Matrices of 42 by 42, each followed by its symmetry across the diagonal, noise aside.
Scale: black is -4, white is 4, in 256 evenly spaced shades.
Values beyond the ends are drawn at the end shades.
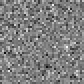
antisymmetric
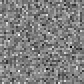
neither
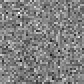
neither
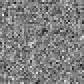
antisymmetric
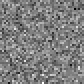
neither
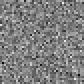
antisymmetric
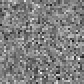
antisymmetric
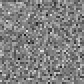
neither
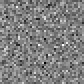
antisymmetric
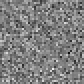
antisymmetric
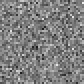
neither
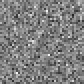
neither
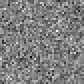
antisymmetric
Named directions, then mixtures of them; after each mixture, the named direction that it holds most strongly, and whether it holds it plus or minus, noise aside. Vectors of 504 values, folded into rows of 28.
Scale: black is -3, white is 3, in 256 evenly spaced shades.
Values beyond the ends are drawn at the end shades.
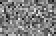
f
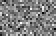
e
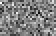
f, minus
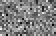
e, minus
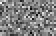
e, minus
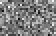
f, minus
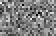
f, minus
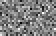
e, minus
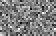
e, minus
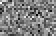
f, minus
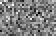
f, minus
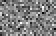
e, plus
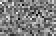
f, minus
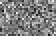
f, minus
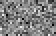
f, plus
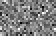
e, minus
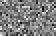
e, minus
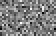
e, plus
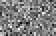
e, minus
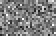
f, minus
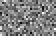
e, minus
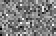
e, plus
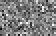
e, plus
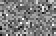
e, plus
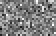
f, minus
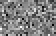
f, plus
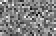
e, minus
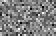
e, minus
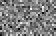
e, plus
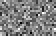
e, minus
